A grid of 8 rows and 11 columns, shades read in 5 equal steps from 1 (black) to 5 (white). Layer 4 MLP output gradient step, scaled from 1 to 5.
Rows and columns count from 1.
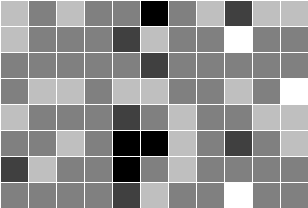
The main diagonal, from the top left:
4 3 3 3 2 1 4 3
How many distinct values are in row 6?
4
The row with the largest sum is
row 4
